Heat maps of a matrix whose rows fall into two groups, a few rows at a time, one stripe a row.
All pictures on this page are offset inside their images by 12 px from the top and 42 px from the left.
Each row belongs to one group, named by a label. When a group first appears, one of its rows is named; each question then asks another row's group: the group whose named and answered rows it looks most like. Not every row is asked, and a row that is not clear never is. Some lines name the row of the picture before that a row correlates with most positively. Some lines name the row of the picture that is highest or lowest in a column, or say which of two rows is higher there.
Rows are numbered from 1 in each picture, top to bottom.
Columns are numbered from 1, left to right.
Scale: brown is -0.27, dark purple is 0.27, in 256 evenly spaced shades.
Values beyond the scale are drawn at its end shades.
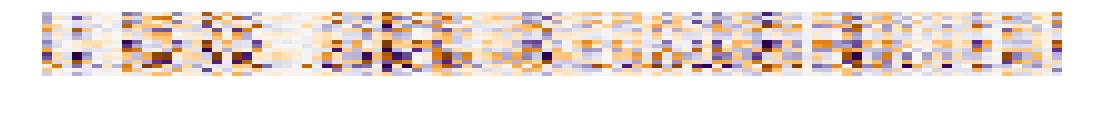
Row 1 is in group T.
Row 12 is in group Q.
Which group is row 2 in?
Q
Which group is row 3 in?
T
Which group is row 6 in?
Q
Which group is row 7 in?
Q
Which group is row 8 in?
T
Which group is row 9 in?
T
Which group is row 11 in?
Q
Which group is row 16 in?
Q
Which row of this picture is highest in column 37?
14
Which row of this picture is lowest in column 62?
14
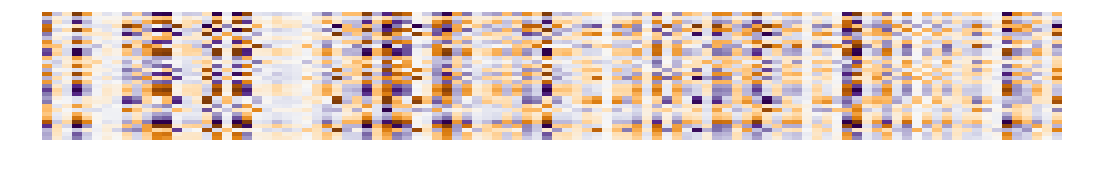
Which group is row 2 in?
Q
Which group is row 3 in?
Q
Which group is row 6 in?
T
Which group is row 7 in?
Q
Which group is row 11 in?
Q
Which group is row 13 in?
T
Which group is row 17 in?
T
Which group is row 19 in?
Q
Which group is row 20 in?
Q
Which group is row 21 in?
Q
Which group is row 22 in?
T
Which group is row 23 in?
T
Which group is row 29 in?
Q
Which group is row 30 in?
T
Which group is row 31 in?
Q
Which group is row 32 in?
Q
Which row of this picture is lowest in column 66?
4
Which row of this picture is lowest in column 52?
4
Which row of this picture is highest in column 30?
4
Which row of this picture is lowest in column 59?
4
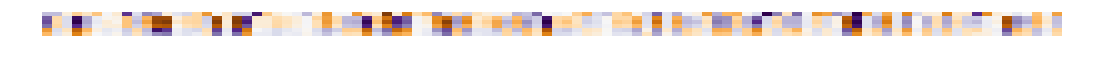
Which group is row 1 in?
T
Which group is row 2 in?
Q
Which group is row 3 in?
Q
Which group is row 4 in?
Q
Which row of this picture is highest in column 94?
1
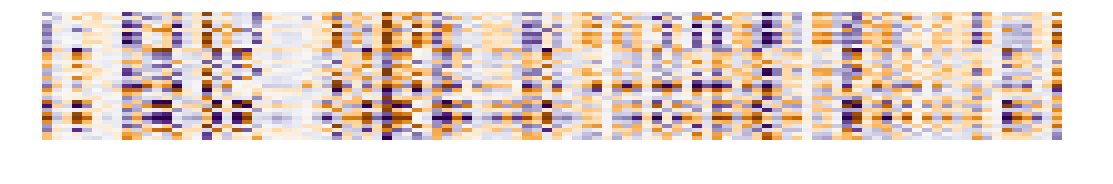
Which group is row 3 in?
T
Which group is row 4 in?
T
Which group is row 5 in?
Q
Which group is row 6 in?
T
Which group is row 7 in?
T
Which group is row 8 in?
T
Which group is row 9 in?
T
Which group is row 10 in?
Q
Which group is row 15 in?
T
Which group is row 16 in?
T
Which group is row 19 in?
T
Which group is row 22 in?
T
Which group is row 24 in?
Q
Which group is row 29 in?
T
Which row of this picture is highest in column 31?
19
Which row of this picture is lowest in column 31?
27
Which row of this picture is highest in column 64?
27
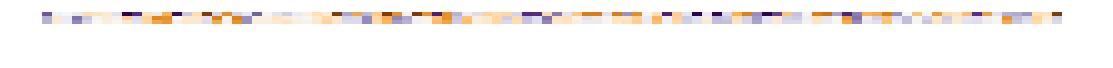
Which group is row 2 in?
Q
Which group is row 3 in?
Q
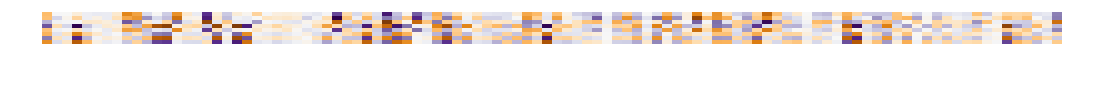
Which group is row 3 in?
T
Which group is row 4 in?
Q
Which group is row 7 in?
Q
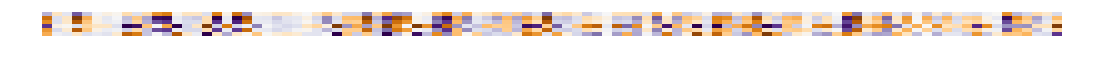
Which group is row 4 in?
T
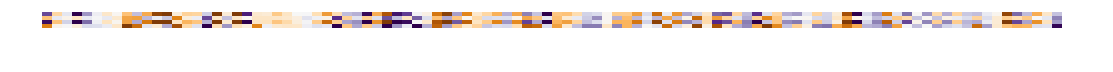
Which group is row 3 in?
Q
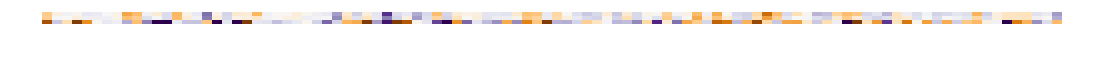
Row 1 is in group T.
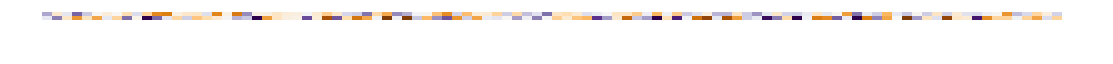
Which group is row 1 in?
Q
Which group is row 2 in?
T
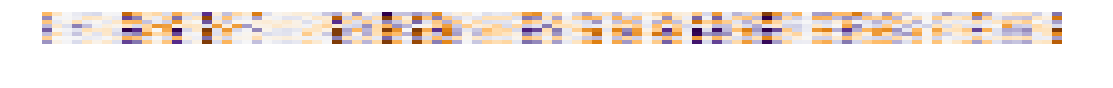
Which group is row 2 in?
T
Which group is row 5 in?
T
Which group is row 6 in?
T
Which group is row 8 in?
T
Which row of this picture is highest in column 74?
5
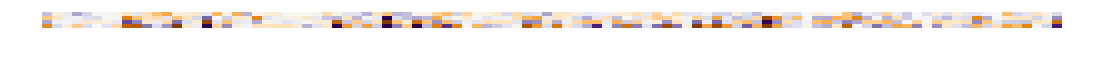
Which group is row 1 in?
Q
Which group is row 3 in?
T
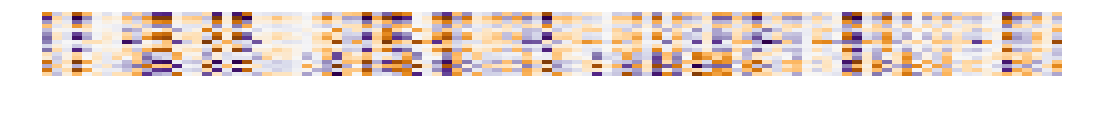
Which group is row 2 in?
Q
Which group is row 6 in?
Q
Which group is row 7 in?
Q
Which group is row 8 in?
T
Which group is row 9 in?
Q
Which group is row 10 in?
Q
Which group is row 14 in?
T
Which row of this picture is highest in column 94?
8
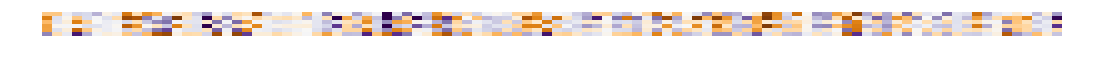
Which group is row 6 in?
Q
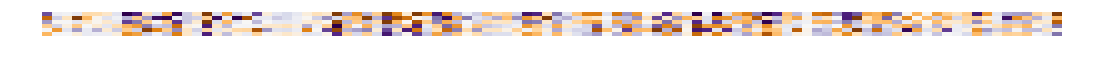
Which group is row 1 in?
T
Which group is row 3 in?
T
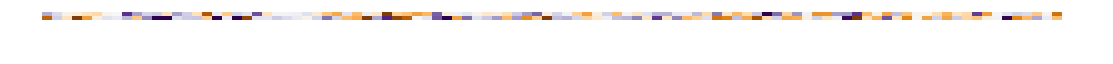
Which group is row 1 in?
T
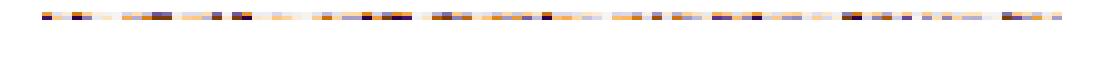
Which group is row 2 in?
Q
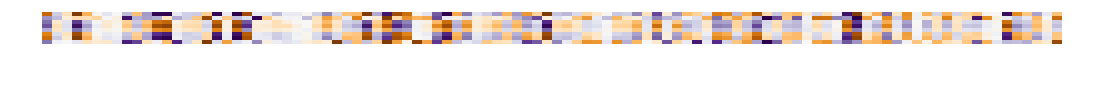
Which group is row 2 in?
T
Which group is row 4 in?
Q
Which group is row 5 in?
Q
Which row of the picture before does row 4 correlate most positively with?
2
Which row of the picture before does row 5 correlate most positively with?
2
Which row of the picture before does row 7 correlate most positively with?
1
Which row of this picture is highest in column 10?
8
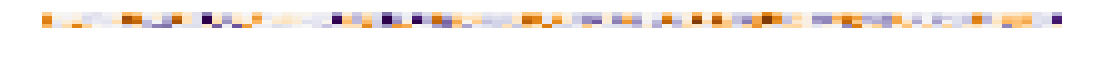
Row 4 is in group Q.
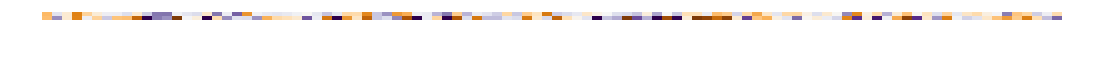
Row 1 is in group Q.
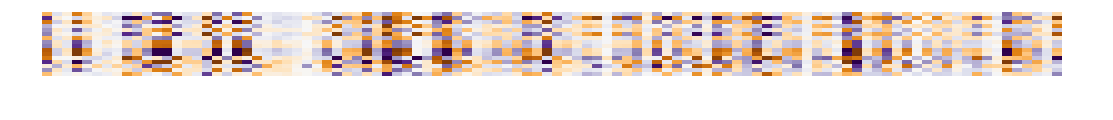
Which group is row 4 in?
T
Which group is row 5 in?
Q
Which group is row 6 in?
T
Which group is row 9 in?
Q
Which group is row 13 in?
Q
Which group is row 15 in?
Q
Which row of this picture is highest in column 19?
12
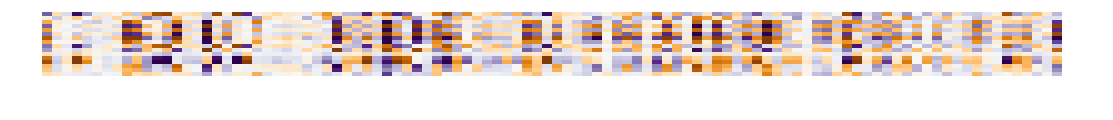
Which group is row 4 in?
T
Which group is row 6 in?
T
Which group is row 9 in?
Q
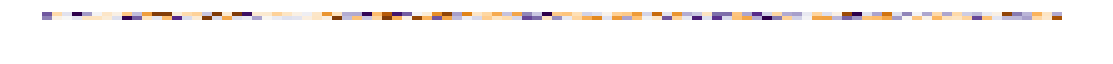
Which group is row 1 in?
Q
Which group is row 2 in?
T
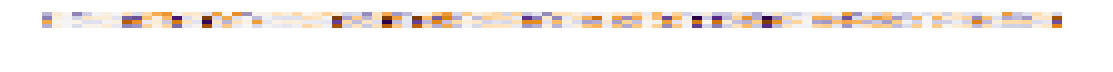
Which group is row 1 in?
Q
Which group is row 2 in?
T
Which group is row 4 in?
T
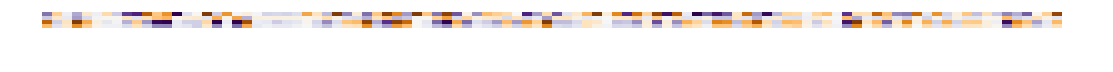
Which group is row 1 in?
T
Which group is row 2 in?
Q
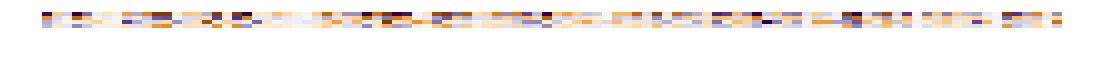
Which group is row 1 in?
Q
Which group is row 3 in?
T
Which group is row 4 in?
Q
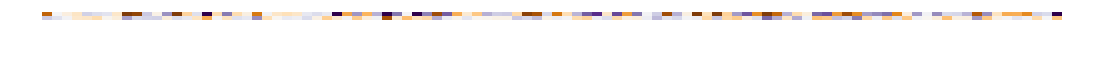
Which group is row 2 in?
T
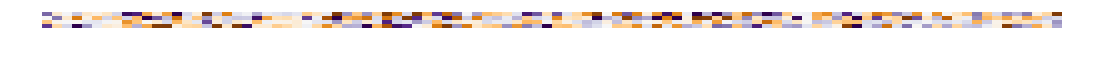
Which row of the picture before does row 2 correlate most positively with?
2
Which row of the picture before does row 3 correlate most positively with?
1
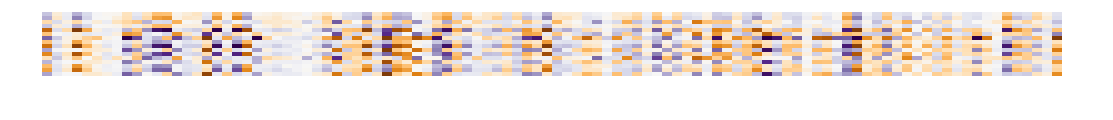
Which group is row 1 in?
Q
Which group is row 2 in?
Q
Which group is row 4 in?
Q
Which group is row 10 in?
T
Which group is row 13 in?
T
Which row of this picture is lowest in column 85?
7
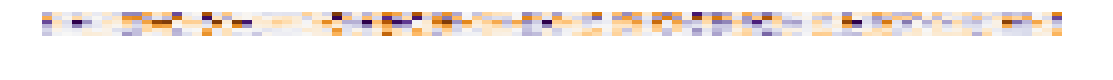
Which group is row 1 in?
T
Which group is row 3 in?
Q
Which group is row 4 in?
Q
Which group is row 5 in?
T
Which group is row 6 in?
T
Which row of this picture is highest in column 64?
2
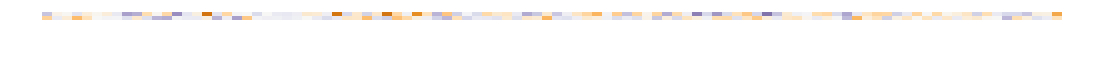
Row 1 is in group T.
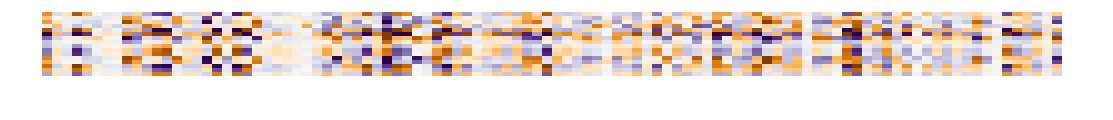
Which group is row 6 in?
Q
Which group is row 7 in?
T
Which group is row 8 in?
T
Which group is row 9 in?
Q
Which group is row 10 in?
Q
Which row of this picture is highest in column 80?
7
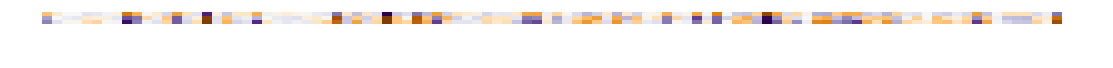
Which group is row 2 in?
T
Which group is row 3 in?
T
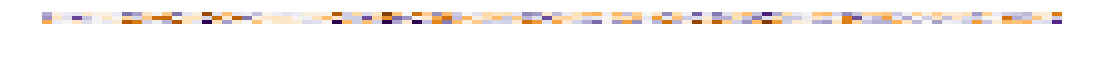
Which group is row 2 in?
Q
